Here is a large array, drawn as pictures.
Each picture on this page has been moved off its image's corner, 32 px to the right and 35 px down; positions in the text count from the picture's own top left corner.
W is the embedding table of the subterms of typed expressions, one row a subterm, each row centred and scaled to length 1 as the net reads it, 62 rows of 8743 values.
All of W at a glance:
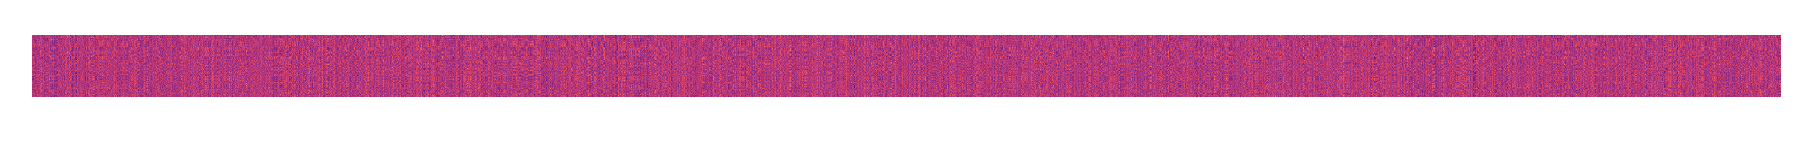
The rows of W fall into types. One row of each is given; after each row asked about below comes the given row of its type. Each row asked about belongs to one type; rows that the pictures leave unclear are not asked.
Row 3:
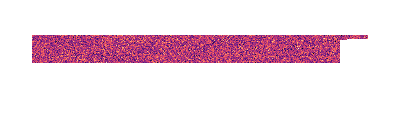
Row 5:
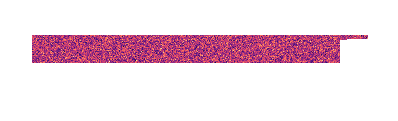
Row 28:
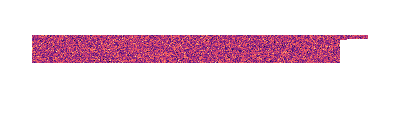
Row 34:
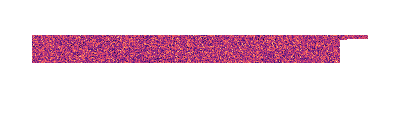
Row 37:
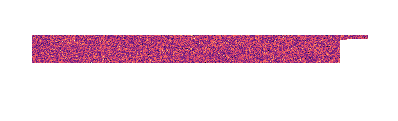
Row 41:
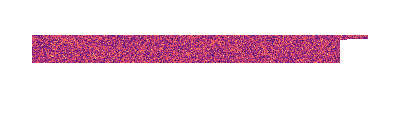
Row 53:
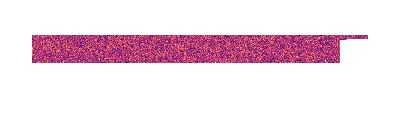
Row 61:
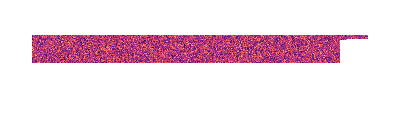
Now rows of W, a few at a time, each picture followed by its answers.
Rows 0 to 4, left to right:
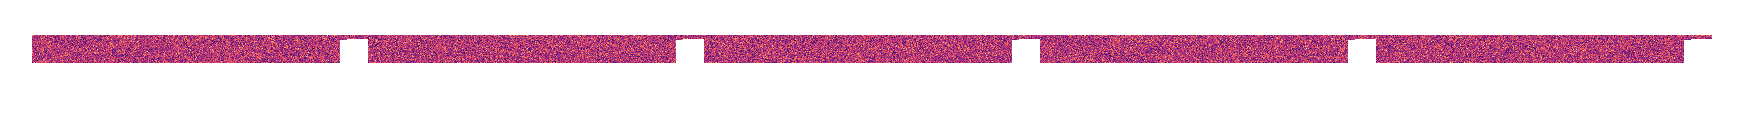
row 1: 37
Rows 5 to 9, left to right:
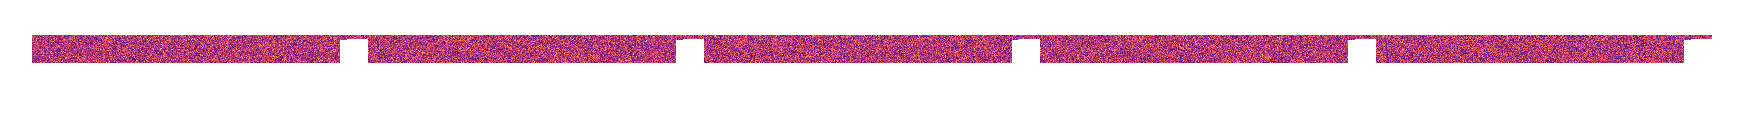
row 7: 37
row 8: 61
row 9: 61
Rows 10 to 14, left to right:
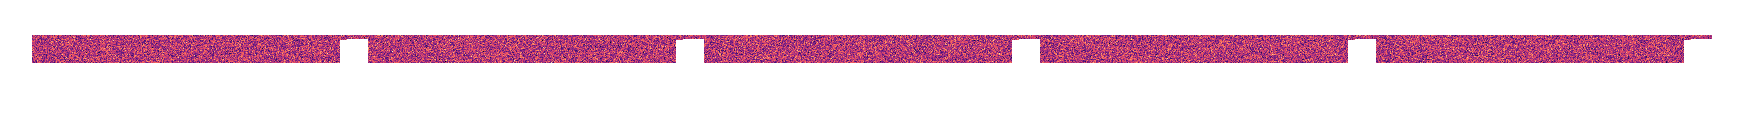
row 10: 61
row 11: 28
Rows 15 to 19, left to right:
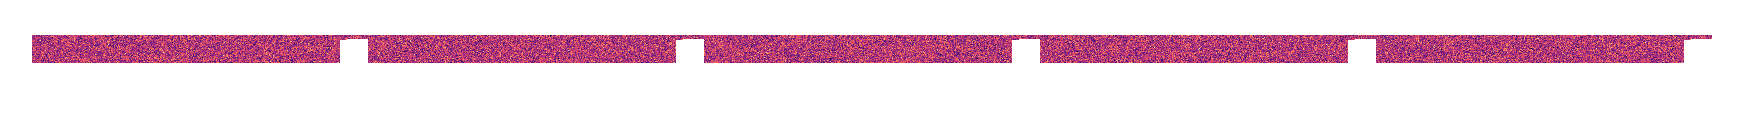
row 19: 37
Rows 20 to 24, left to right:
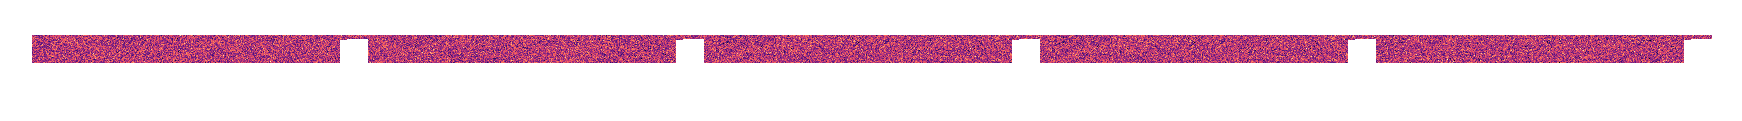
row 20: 41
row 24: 37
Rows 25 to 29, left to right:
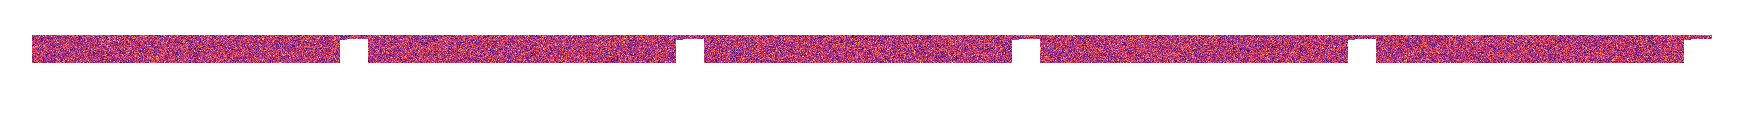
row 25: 3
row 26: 5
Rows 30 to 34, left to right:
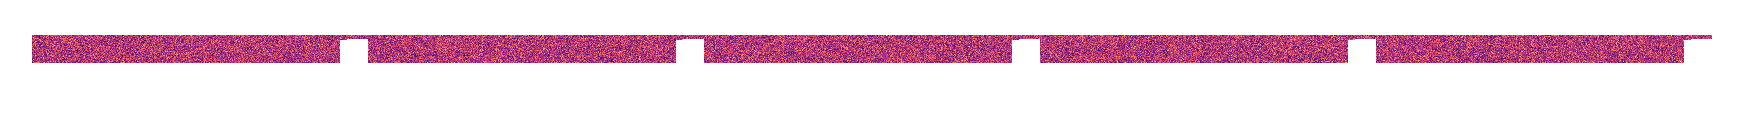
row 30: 41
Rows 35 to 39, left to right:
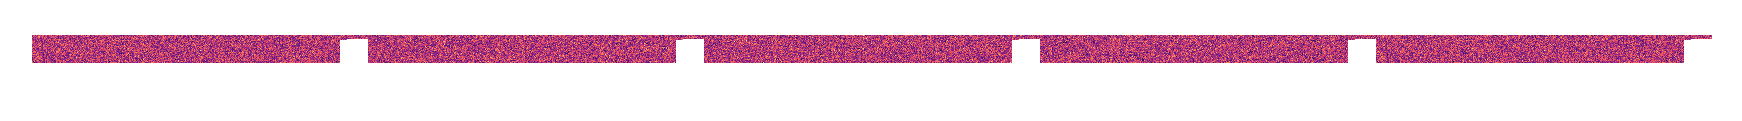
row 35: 61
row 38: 37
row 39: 61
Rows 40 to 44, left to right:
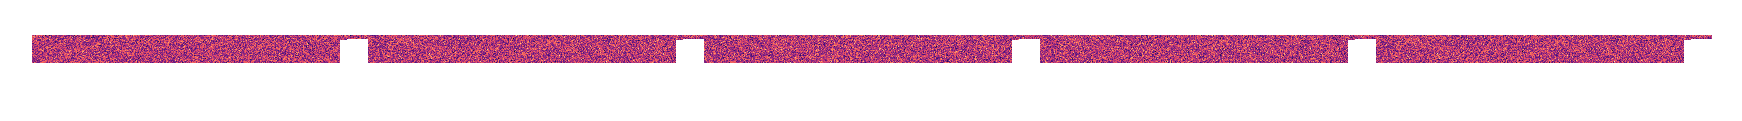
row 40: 5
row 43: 41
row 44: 41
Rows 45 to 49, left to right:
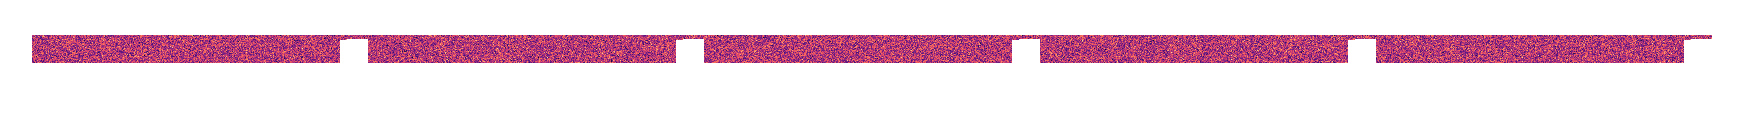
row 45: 37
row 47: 5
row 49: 61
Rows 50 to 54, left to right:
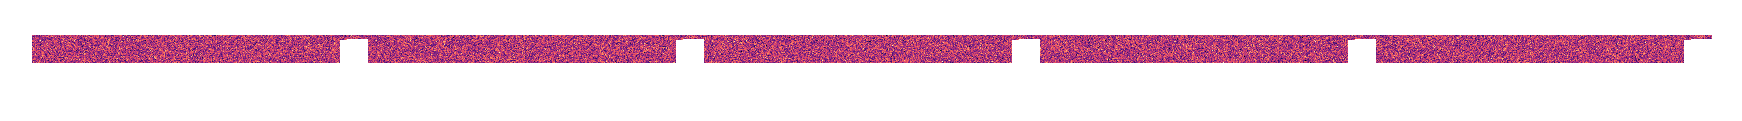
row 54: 41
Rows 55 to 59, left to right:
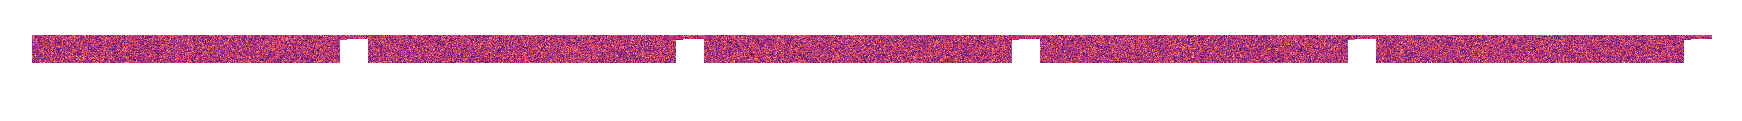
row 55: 34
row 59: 41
